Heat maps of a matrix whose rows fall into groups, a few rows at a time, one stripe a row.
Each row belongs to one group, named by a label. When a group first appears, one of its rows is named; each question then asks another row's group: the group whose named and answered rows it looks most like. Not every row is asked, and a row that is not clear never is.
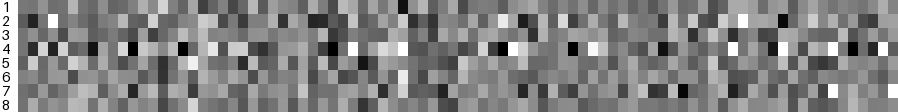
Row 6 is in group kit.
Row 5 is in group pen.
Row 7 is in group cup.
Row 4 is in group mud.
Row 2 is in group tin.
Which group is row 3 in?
pen
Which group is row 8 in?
pen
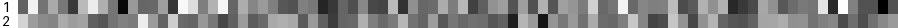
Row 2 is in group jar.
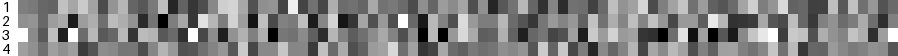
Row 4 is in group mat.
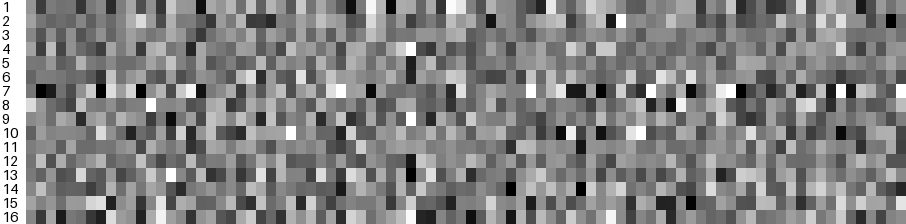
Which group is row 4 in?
mud
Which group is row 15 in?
cup
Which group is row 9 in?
kit
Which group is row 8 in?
jar
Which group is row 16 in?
mud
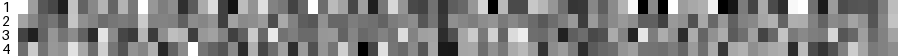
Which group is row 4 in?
pen
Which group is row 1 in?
jar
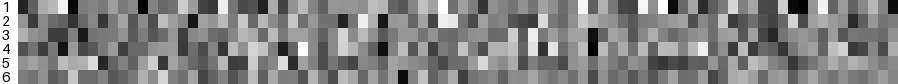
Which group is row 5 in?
cup
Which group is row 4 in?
tin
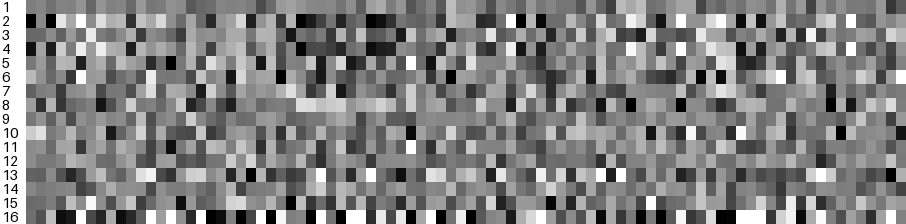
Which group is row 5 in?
kit
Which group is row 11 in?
kit
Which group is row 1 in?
mat
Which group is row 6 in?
jar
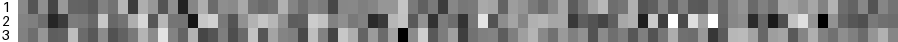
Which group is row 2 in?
jar
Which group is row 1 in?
mud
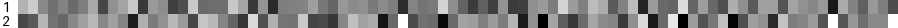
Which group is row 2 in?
cup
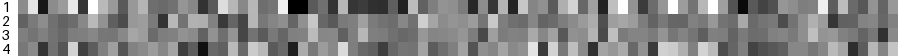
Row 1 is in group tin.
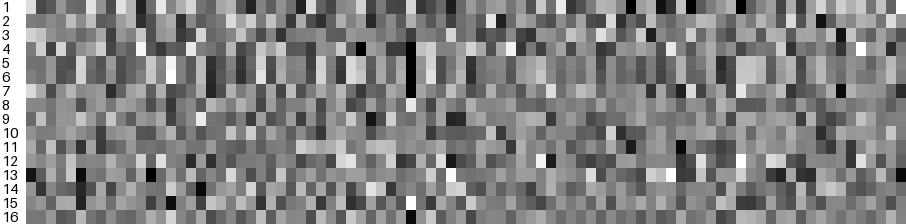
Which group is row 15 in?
kit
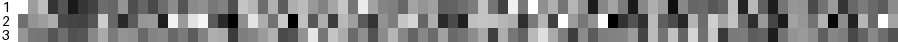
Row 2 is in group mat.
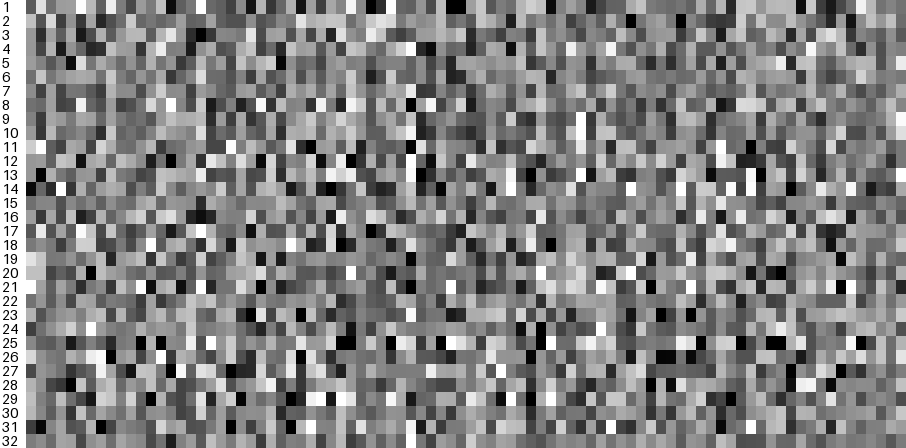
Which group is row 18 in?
jar
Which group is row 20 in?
tin
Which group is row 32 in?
kit
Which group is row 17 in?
pen
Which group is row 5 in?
jar
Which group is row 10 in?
mud
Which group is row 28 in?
jar
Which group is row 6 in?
pen
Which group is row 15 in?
jar
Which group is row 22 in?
pen
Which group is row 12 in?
kit
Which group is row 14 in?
tin
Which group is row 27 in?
mat
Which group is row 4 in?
mud
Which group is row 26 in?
cup
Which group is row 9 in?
mud
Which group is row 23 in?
cup
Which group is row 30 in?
jar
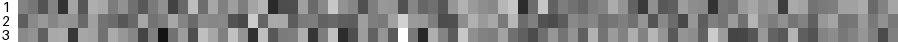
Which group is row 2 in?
cup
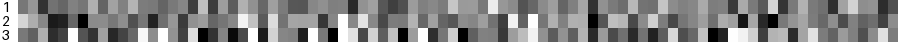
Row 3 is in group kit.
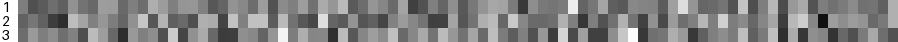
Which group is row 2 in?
jar
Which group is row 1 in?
mud
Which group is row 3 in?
mat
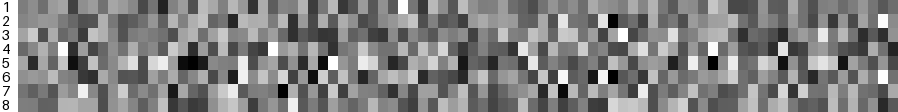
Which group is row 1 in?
kit
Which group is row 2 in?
mat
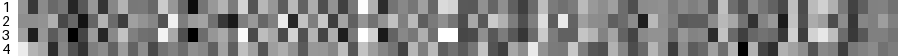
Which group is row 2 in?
mat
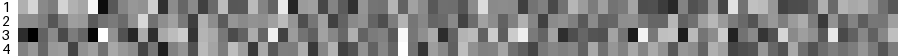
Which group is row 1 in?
cup
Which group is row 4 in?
kit
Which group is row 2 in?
jar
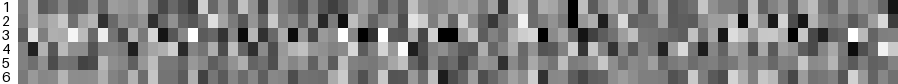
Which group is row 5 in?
mud
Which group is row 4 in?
mud
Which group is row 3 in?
pen
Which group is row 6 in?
pen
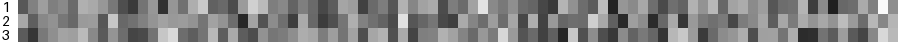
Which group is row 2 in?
cup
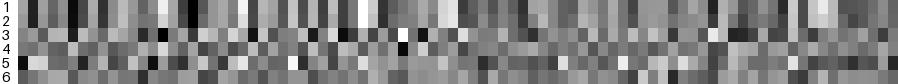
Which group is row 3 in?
kit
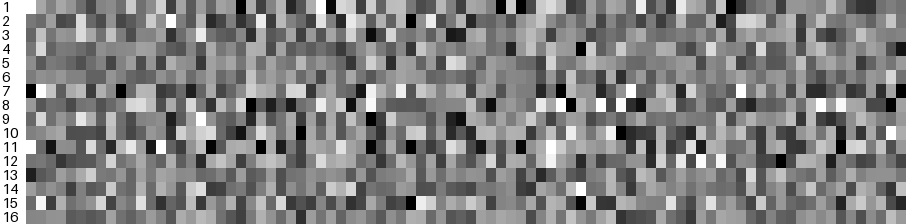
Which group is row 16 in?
mat
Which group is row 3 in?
pen
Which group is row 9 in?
pen
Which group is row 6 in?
mat
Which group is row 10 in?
mat
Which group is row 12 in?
jar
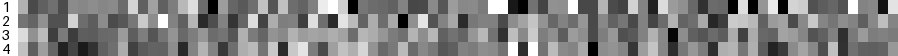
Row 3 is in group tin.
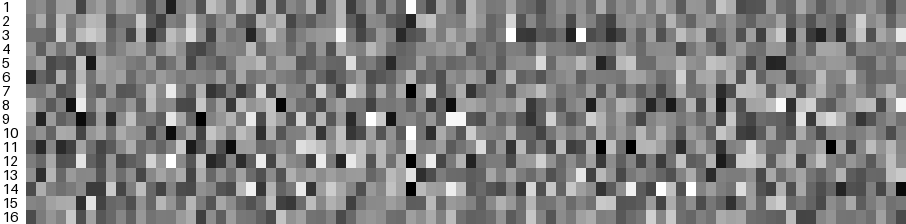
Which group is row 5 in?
tin
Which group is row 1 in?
kit
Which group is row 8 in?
jar
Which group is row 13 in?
mud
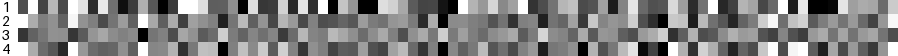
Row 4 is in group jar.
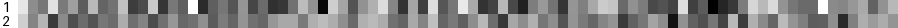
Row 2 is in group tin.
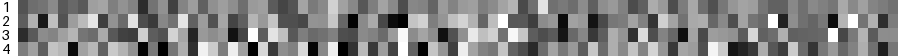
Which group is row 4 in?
kit
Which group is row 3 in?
cup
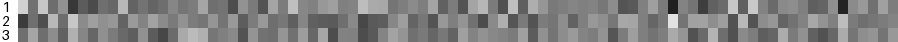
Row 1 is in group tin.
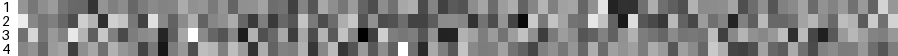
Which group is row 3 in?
pen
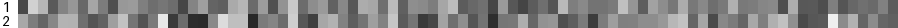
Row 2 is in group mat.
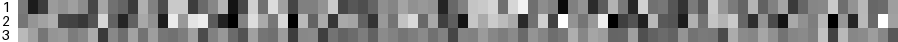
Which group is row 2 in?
mat
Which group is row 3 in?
cup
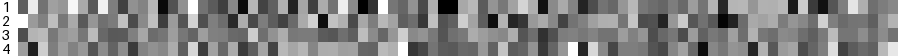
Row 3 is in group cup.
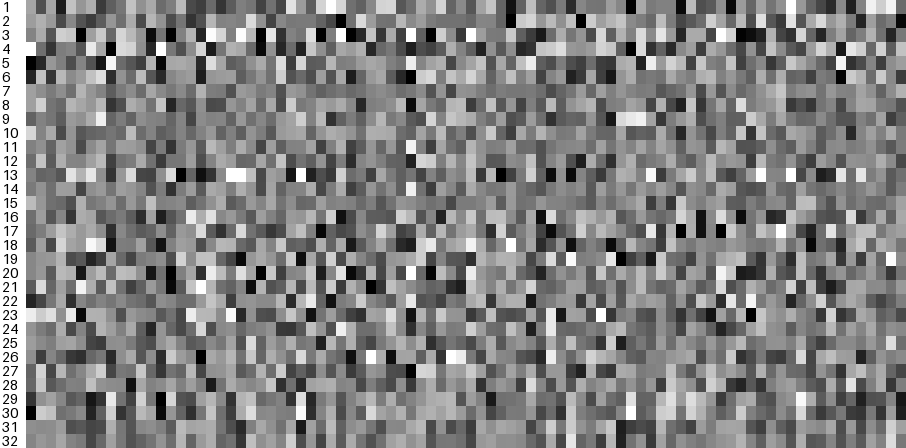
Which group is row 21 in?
pen
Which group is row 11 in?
kit
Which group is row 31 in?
mat
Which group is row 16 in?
pen
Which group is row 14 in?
kit
